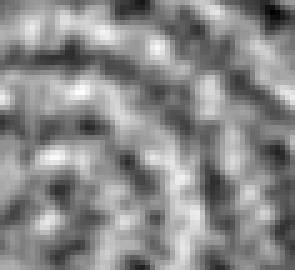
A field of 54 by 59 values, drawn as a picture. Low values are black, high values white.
There are no lone odd cells. Concentric rings centre on the bottom left. The halves do not mirror each other. The texture is blotchy. No overall slope runs across the table.
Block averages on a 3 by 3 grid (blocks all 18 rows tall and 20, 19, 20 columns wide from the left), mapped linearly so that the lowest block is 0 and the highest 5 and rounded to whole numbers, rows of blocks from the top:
311
331
050
